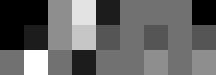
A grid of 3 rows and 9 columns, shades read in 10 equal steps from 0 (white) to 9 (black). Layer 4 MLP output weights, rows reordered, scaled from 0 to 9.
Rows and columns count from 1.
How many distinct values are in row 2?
6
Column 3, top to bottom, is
4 4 5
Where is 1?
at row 1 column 4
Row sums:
55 51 41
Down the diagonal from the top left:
9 8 5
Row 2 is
9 8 4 2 6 5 6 5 6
